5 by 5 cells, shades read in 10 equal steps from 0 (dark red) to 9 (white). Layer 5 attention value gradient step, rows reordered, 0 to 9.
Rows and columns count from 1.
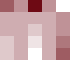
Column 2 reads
5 6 6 6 6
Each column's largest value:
7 6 9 6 9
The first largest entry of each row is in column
5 1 3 3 3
